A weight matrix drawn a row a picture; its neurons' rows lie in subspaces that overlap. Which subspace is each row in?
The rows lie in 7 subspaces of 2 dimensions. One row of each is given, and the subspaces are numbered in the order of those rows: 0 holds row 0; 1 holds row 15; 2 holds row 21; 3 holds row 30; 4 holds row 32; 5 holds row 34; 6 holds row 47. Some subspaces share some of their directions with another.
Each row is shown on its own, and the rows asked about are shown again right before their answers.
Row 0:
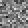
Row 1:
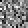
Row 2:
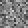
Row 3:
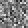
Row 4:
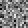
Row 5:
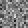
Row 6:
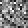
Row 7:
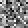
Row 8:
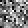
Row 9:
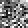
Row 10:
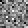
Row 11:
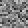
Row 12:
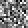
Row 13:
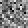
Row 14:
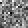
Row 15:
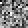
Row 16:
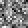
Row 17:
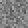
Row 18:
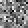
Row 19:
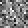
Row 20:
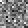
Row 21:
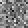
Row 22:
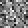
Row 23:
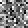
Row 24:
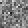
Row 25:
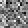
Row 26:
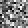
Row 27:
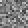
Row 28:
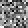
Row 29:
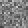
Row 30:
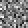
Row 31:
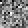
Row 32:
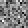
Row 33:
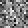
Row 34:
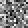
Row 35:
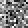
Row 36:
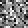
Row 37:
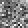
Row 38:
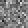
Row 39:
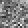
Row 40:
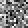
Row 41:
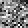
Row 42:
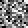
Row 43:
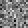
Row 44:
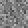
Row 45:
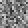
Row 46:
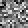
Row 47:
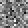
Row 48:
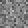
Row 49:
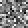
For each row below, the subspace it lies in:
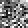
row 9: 6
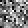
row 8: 6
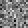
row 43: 3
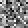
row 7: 4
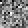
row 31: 1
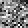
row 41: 6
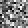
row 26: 5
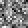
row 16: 2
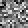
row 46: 0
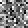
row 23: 2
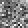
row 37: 6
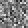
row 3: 4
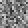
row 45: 3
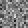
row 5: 3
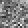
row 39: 6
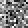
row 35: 5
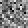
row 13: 5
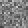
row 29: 1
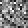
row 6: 5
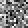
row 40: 5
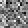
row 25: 4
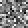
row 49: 0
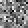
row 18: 6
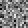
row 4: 3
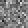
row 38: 4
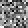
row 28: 1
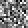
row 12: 4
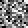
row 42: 2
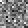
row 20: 2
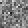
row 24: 1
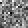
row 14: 1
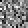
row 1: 3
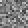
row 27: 0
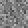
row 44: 4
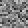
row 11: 0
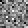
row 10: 2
